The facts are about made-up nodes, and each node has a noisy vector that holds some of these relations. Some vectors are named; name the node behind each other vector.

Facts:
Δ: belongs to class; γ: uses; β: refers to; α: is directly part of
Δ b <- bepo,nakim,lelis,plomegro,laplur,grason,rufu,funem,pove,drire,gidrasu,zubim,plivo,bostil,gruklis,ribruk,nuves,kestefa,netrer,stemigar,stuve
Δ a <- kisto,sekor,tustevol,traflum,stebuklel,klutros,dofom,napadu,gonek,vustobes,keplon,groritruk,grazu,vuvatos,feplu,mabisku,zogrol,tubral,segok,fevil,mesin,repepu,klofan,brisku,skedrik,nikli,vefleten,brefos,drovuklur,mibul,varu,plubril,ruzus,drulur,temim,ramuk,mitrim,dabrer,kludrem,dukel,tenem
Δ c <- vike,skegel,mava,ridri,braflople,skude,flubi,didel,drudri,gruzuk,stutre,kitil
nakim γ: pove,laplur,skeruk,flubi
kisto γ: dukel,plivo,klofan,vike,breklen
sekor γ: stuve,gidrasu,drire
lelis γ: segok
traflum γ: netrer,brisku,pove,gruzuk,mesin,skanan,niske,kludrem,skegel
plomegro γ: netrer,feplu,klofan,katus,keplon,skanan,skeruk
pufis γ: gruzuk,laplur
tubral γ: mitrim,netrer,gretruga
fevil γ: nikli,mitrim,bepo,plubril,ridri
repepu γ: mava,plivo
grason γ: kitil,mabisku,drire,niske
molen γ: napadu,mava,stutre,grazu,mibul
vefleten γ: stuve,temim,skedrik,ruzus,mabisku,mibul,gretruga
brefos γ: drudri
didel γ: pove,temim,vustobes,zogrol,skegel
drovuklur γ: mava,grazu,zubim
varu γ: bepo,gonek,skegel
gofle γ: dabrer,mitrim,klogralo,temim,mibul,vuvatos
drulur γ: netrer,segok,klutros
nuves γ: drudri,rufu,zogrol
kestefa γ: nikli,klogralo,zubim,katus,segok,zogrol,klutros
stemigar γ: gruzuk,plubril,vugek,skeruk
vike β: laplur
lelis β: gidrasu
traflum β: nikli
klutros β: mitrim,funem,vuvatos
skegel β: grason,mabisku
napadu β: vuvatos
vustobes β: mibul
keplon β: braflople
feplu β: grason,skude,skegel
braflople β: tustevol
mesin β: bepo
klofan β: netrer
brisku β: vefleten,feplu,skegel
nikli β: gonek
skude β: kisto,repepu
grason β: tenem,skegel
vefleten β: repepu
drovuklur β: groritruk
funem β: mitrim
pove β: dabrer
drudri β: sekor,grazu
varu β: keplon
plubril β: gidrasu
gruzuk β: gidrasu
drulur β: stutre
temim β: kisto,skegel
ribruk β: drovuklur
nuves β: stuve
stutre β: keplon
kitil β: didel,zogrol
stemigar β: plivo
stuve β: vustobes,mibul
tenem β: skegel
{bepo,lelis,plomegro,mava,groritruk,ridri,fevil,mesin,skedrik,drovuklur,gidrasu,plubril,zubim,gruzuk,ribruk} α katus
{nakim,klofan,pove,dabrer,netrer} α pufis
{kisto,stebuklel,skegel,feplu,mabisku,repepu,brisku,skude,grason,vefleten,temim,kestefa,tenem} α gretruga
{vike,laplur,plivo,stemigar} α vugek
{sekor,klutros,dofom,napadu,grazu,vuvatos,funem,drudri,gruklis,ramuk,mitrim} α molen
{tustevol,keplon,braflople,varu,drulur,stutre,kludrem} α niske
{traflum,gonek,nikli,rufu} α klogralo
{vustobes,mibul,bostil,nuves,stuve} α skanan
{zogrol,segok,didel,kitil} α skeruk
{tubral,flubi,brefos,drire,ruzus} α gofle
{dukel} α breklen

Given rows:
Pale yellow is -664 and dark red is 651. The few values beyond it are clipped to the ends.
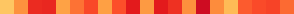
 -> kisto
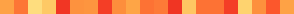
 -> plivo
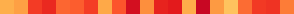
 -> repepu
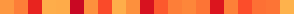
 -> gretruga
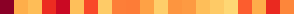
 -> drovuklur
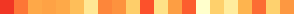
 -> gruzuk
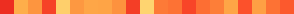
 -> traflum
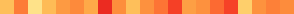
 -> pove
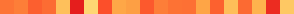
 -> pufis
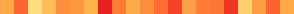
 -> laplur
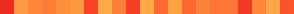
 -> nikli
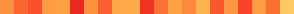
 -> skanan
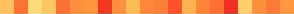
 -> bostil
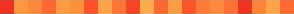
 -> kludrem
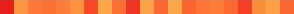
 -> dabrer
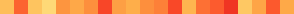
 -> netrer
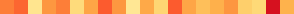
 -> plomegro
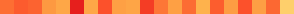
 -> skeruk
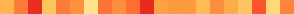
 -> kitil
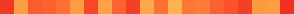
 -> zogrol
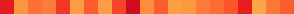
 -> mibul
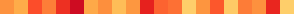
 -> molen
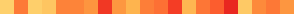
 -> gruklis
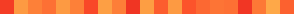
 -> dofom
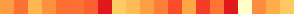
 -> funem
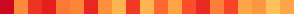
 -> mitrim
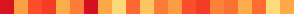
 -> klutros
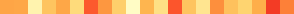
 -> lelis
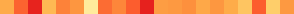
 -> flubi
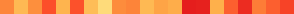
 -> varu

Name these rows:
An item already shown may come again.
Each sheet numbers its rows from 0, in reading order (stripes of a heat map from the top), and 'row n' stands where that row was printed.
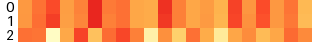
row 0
klogralo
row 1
klogralo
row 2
gidrasu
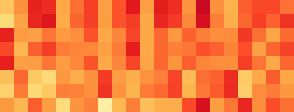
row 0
kisto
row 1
vefleten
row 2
klofan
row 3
sekor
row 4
klofan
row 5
netrer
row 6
gruklis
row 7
drulur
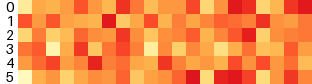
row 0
nuves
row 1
segok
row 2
rufu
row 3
ribruk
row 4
klogralo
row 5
kestefa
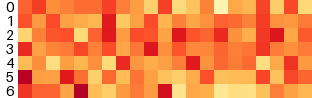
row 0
katus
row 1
segok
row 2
brisku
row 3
grazu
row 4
nakim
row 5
fevil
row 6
mava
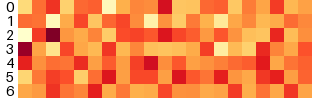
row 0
stutre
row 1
gidrasu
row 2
skegel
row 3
plubril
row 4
mibul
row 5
feplu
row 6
gofle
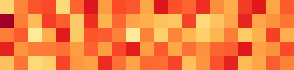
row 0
brisku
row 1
mesin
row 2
zubim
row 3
vustobes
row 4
stuve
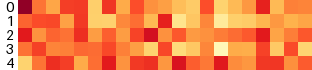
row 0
groritruk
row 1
ridri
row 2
mibul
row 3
katus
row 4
mabisku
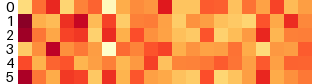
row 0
braflople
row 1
drovuklur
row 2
groritruk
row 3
didel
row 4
tubral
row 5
skedrik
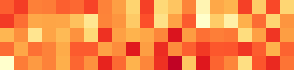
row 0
katus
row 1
gruzuk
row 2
stemigar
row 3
stebuklel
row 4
grason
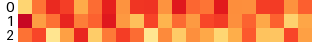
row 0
mabisku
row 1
napadu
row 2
bepo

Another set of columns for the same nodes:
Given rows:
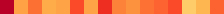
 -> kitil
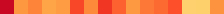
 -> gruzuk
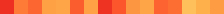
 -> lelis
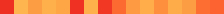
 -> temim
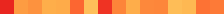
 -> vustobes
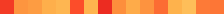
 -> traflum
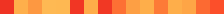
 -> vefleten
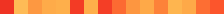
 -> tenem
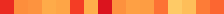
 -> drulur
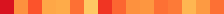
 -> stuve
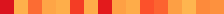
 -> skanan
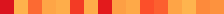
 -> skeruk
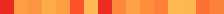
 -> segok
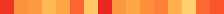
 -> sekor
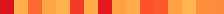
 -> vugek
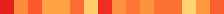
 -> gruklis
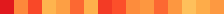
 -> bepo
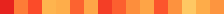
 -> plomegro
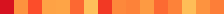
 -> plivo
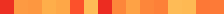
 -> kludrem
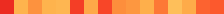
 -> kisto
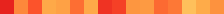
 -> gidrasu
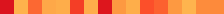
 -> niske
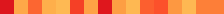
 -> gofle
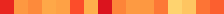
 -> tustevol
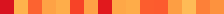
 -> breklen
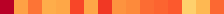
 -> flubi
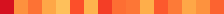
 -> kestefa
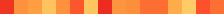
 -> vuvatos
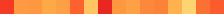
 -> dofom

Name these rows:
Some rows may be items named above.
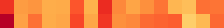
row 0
brefos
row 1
flubi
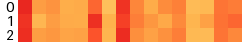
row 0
vustobes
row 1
feplu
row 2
klofan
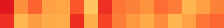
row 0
pove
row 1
feplu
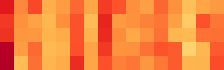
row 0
zubim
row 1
napadu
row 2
tubral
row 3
didel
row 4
skegel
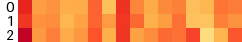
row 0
vustobes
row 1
drovuklur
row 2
drudri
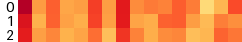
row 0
braflople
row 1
breklen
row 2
mibul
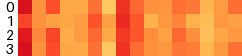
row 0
stuve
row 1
plubril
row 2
zubim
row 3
stuve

